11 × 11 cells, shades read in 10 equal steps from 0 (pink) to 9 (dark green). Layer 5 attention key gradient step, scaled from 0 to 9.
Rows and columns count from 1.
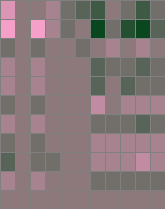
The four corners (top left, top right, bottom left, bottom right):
1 5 4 4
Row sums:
51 53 45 49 48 41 48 41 42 47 44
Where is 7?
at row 1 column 7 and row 1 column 10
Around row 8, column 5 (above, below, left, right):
4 4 4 4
